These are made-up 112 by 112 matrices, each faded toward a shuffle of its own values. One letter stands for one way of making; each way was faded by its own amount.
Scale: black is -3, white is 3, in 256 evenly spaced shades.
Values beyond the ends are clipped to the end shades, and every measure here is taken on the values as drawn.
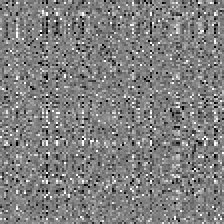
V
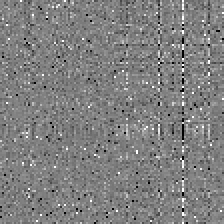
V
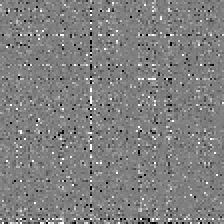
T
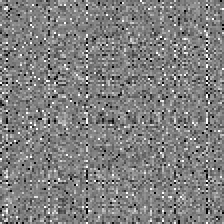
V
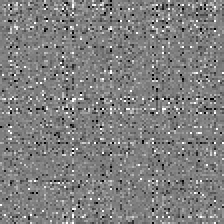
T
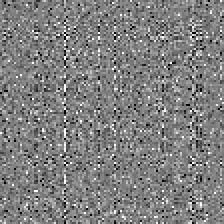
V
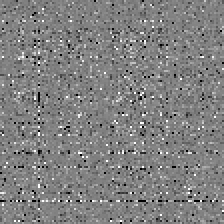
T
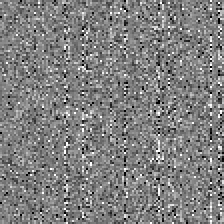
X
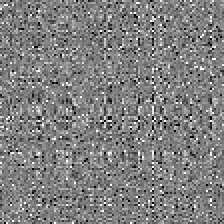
V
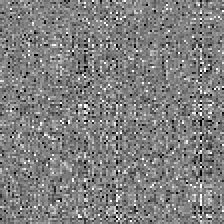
V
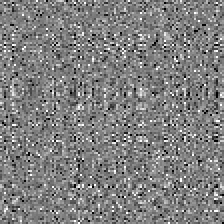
V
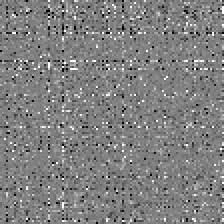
T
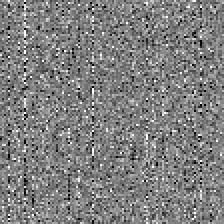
X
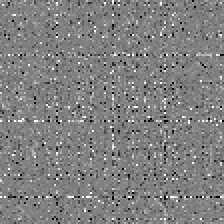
T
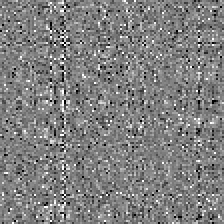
V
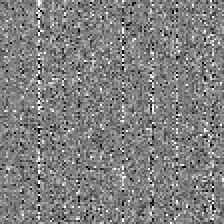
X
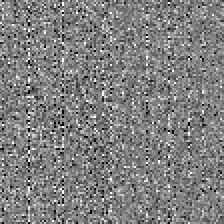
X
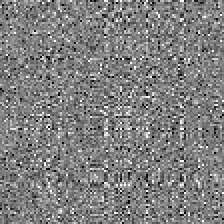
V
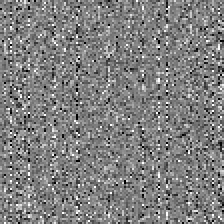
X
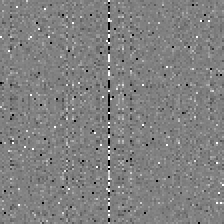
V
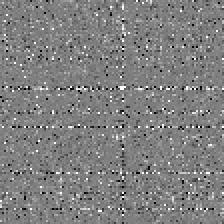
T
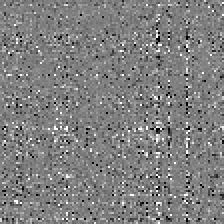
T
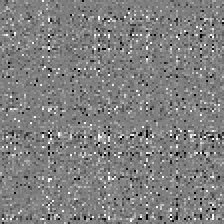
T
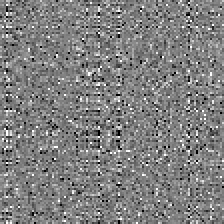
V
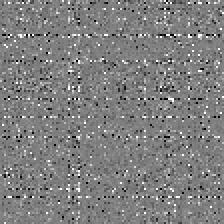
T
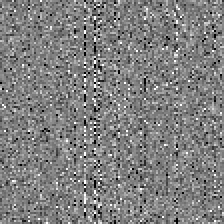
X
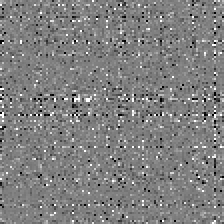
T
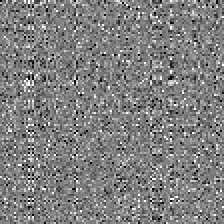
V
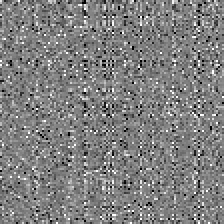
V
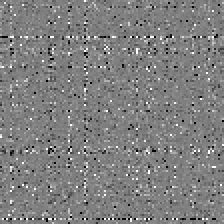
T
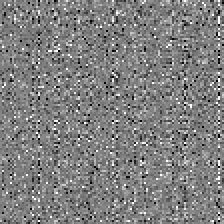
V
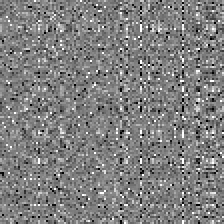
V
